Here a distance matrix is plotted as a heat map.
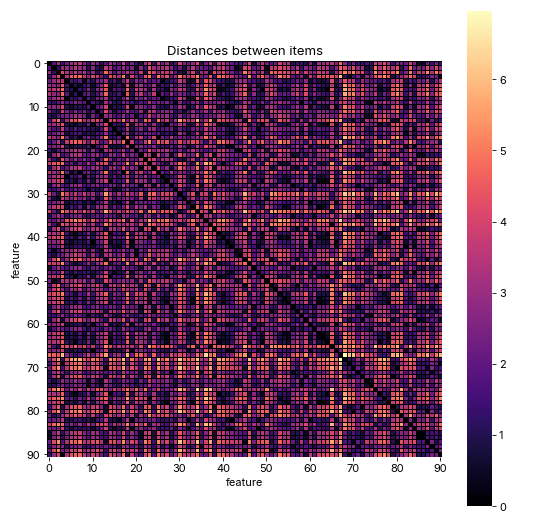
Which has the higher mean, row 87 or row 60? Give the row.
87
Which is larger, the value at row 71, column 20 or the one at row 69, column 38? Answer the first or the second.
the first
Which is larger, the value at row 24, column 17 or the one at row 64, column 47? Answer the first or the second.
the first
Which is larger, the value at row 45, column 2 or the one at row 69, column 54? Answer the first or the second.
the first
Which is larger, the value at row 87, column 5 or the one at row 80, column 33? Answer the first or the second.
the first
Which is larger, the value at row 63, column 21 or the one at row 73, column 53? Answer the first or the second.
the second
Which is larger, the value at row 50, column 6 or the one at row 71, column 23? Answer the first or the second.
the first
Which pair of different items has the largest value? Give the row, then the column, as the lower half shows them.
68, 67
